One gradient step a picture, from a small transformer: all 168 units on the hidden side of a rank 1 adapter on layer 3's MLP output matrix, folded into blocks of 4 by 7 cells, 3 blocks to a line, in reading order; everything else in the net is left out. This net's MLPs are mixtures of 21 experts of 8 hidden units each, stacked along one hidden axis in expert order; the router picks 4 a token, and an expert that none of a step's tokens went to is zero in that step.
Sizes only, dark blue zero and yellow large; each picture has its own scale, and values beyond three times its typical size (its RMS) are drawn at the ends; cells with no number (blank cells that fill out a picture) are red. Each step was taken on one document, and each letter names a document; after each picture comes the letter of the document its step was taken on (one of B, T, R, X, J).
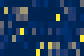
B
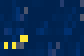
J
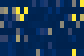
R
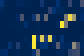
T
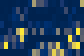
B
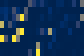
R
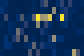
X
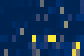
T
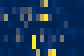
X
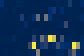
T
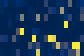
T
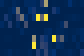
X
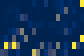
B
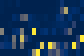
B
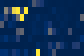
R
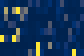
R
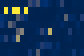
R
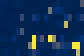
T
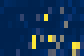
T
